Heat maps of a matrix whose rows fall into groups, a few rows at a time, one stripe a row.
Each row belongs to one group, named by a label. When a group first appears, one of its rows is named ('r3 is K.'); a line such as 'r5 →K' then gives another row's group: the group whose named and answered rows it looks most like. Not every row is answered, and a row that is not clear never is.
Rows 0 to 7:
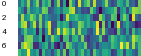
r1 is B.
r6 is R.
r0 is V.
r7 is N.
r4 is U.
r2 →R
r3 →U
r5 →R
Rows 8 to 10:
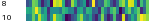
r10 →B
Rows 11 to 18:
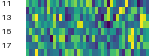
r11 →U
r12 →R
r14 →B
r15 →V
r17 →B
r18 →N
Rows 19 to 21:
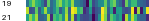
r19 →U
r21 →U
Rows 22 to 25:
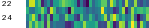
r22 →U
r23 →B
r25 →R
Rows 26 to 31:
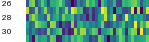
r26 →V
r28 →U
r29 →B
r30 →R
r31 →B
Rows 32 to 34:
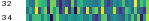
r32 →B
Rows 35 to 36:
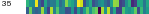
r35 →N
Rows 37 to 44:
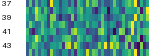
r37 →V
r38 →N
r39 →B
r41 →B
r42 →N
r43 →U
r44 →V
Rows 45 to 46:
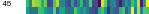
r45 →N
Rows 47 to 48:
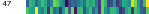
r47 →V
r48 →N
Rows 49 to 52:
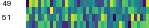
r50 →V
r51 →N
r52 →B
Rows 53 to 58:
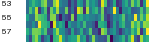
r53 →V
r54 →V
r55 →B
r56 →B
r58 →R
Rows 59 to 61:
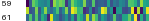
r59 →R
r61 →V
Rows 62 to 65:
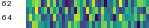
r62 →R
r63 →V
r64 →R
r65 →U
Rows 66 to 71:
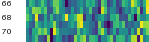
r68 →N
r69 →B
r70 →B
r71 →R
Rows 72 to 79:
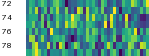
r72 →V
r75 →U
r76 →V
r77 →V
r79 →N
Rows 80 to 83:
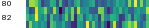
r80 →R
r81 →B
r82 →N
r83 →V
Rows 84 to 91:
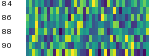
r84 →R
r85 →V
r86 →N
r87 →N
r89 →U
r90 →V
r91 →U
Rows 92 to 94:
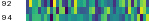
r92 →R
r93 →R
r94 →N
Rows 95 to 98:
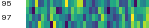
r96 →B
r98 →B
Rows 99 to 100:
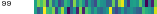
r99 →U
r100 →B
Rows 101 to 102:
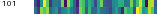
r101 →R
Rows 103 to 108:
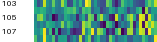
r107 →R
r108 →N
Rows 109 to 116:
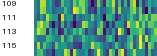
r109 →U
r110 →U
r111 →B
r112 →R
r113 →U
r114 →B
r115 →R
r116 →U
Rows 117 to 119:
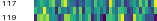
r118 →N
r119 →U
